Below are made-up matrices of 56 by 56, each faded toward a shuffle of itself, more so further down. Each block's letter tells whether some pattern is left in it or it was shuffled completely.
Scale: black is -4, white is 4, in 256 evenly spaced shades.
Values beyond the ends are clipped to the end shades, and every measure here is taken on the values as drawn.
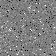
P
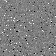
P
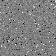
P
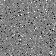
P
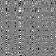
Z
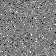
P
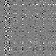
Z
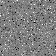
P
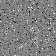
P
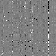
Z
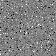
P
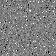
P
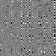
Z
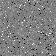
P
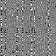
Z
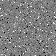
P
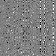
Z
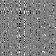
Z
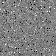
P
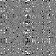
Z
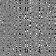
Z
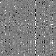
Z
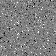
P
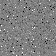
P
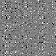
Z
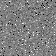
P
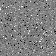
P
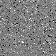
P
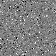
P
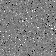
P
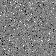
P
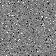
P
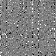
Z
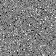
P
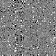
Z
